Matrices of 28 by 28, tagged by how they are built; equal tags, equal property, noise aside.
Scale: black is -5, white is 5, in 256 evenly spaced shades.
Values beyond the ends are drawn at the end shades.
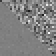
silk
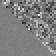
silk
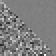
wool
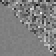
silk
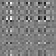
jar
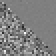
wool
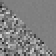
wool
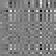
jar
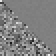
wool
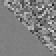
silk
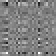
jar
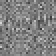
jar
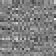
jar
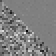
wool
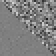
silk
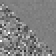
wool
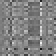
jar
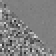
wool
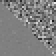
silk
